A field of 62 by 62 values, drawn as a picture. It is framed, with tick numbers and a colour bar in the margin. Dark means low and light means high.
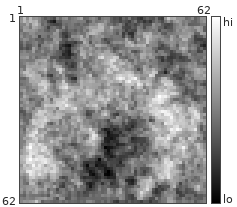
Slope: none. Ninth with the lowest average: bottom middle. Odd rows or columns: none. Stripes: none.
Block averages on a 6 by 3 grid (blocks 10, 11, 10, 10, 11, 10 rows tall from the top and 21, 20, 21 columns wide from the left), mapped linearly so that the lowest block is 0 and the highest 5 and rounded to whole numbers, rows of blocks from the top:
222 | 242 | 444 | 415 | 404 | 312
